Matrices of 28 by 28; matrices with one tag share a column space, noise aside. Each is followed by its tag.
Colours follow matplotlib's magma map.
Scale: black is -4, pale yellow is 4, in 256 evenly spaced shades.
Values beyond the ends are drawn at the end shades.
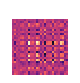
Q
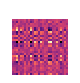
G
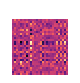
Q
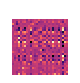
G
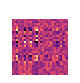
G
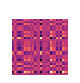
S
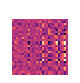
Q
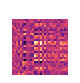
Q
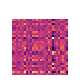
S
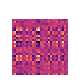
G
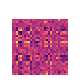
G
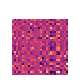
S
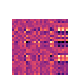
G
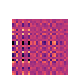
Q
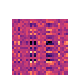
Q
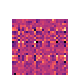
G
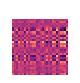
G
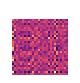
S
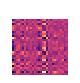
S
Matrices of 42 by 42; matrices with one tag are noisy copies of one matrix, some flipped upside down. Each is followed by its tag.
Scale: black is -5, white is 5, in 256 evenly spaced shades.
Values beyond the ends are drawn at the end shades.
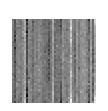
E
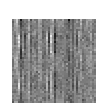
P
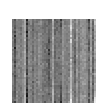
E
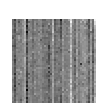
E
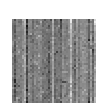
E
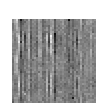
P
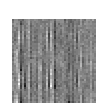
P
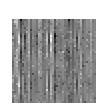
P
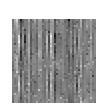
P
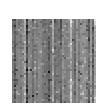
E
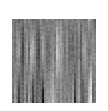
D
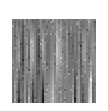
D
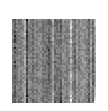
E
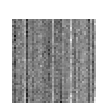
E
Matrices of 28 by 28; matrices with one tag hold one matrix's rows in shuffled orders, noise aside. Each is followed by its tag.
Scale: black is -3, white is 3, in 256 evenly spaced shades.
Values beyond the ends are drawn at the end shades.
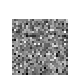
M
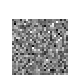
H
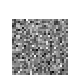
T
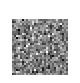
T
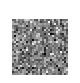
H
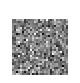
T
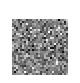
H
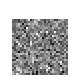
T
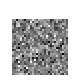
T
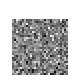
H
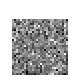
M
